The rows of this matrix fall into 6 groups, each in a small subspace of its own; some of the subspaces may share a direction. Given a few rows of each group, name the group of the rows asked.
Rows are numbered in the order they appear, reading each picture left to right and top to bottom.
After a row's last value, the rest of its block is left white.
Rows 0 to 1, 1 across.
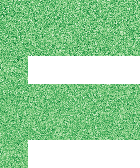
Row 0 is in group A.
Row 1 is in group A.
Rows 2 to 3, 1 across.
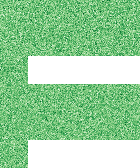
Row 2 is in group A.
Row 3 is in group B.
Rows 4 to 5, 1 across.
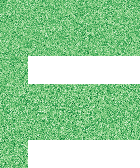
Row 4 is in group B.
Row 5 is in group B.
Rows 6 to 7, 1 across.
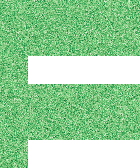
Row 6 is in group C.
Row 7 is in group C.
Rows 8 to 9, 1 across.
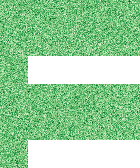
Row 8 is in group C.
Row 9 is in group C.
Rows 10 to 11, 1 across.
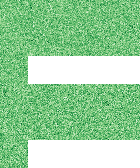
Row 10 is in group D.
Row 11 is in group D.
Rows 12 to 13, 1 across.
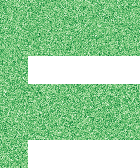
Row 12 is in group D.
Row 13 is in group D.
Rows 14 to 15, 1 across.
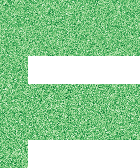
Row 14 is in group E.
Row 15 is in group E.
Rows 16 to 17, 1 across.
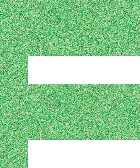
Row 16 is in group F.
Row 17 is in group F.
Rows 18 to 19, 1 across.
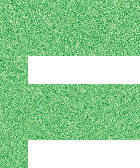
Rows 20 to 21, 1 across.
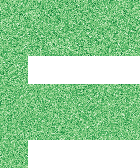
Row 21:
B
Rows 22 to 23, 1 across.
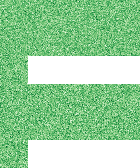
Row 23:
D
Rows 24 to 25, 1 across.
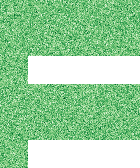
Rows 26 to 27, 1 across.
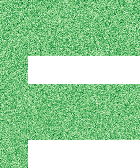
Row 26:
F
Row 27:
E
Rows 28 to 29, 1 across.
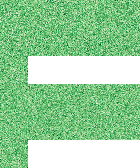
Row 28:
C
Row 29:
E
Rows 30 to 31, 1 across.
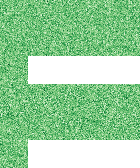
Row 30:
C
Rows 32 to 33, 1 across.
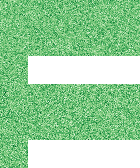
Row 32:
F
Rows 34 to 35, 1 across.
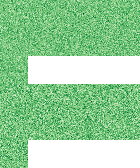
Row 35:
D
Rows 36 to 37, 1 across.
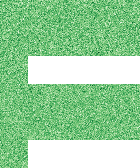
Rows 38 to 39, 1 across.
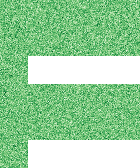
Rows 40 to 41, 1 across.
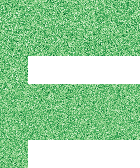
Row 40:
C
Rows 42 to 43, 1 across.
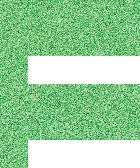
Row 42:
F
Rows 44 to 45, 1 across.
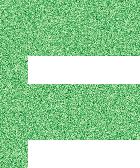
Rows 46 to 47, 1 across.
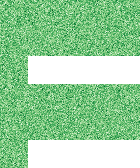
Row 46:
E
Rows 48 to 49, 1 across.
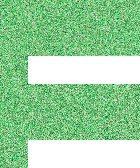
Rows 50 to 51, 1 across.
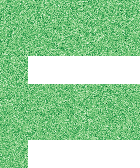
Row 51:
B
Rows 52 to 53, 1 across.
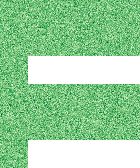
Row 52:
B
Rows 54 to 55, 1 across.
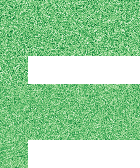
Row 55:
C
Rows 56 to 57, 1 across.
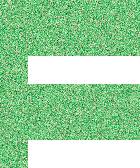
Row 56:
E
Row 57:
D
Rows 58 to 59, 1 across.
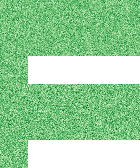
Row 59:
B
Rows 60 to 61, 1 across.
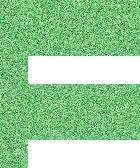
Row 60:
D
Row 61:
E
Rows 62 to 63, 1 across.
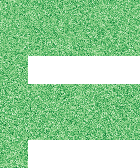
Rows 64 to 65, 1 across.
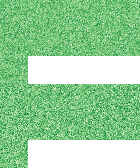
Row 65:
C
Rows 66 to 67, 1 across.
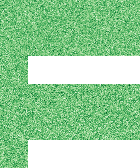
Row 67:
C
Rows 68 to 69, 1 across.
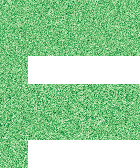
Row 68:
E
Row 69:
B
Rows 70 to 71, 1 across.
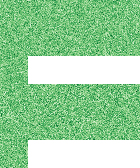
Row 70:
C
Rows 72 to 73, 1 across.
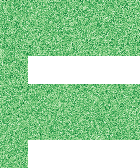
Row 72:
D
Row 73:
F
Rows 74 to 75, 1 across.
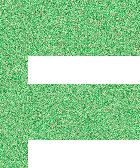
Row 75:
D
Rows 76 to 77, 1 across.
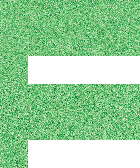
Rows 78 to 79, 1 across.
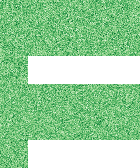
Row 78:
D
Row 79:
B
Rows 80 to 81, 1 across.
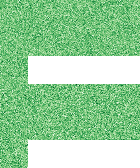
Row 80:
D
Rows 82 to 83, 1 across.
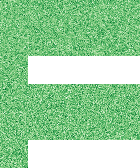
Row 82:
F
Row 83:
E
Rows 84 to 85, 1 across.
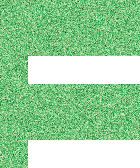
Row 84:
E
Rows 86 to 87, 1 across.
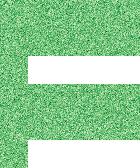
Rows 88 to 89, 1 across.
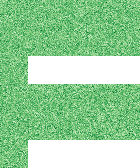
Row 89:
F
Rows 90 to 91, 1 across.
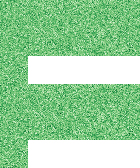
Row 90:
F
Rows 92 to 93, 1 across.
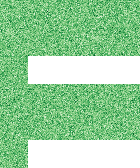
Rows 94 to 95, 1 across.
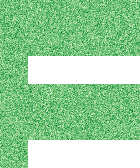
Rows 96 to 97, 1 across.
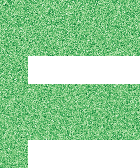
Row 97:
C
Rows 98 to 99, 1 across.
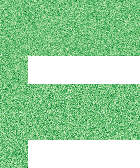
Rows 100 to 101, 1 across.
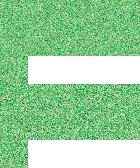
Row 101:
B
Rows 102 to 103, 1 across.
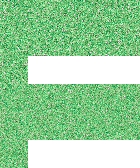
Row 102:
D
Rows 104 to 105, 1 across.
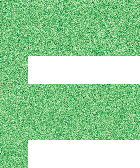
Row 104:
F
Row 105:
A
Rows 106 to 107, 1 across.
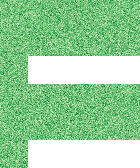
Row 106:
F
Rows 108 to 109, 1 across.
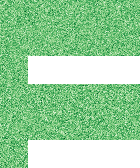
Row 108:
E
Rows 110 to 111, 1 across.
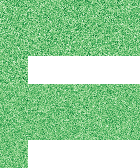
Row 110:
D
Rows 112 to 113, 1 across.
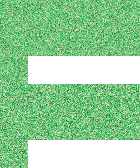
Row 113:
D
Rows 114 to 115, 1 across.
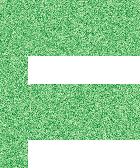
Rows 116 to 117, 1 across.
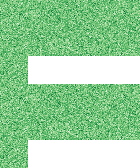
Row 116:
F
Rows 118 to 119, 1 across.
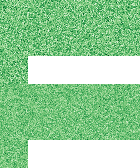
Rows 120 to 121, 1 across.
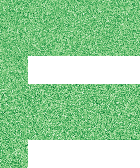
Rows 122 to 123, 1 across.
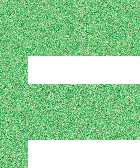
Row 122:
B
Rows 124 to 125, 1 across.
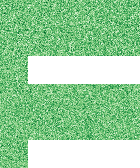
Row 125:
D
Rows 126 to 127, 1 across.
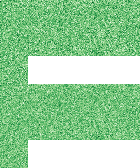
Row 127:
F
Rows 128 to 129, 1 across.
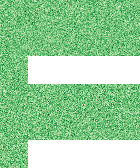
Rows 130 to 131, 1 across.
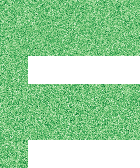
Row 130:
E
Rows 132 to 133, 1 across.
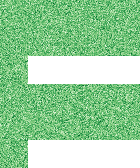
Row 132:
E
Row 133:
B
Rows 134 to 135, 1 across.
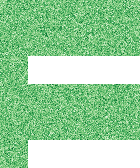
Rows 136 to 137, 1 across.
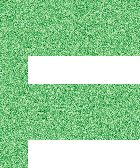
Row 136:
B
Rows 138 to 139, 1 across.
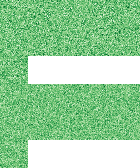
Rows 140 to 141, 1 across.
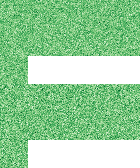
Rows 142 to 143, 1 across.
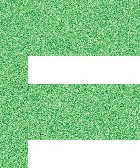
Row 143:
F
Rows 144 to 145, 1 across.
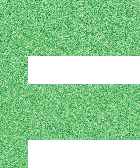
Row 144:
B
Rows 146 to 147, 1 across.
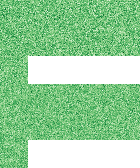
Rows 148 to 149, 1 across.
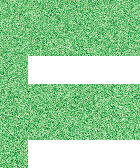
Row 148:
F
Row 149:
C
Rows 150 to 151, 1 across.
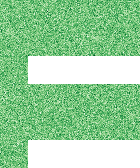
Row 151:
A
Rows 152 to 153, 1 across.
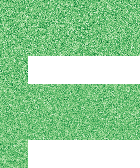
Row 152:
B
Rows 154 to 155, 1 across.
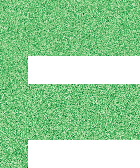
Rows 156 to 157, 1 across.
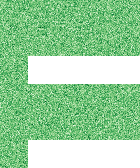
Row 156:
B
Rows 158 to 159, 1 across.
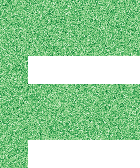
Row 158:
E
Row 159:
F
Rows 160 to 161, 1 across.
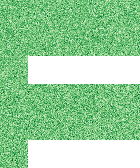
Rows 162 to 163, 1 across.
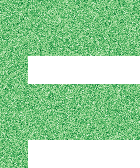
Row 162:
F
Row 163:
E
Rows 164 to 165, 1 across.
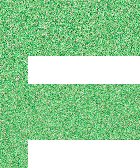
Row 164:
B
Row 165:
E
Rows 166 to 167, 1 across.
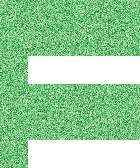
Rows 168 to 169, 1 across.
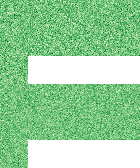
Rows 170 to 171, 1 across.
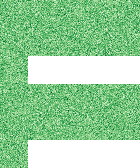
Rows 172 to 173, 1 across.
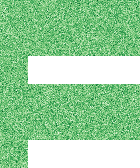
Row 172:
A
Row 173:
D
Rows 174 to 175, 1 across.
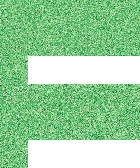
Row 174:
E
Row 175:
F
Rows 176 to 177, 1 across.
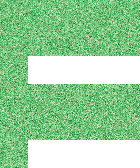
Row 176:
F
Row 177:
C
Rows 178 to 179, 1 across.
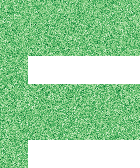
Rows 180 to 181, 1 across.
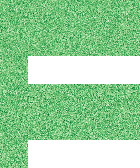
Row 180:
A
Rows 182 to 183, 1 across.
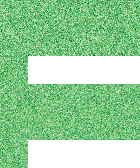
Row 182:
A
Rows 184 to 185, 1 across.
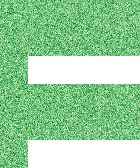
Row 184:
C
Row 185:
C
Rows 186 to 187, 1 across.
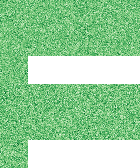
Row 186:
B
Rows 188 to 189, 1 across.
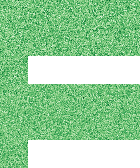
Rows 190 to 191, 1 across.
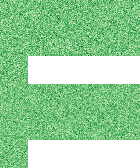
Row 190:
F
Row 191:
F
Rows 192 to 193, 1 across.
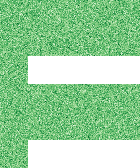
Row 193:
D
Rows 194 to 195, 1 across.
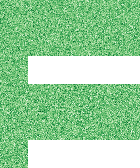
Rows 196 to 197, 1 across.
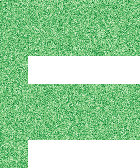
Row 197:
D
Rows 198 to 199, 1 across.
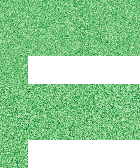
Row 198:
B
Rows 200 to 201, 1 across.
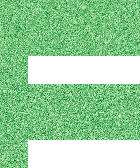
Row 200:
D
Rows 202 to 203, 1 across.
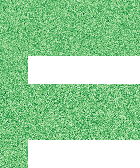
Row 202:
A
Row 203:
A
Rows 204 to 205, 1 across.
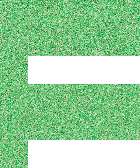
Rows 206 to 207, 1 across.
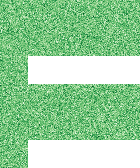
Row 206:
A
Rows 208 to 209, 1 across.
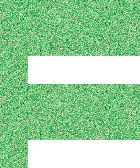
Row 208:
F
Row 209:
F
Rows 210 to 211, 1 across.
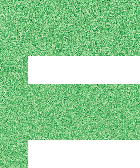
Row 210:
A
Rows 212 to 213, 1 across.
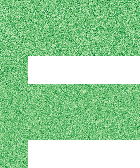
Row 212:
A
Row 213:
D
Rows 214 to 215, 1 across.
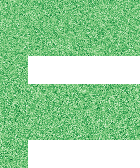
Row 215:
D
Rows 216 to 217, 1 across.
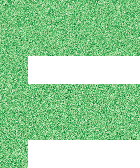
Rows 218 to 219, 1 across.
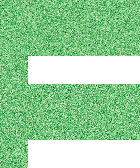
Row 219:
E
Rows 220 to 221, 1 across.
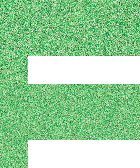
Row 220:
C
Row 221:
A
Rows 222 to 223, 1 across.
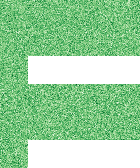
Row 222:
C
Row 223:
E
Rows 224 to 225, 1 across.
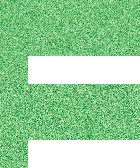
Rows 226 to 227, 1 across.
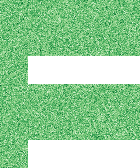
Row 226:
F
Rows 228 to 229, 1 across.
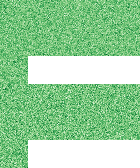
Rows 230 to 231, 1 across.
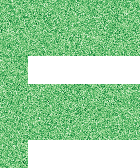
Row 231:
D
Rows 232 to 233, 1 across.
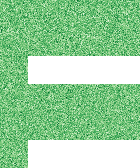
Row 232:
A
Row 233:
E
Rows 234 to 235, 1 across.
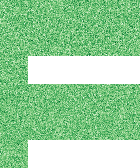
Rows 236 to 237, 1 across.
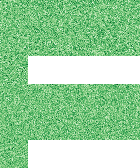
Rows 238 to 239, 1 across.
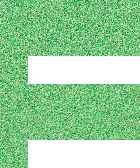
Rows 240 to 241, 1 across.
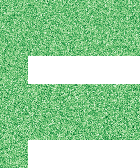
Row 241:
C
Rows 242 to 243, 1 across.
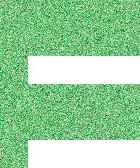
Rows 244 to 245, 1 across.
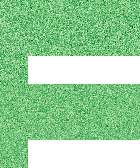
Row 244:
D
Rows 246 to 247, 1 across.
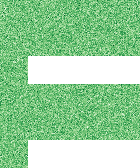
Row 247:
B
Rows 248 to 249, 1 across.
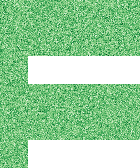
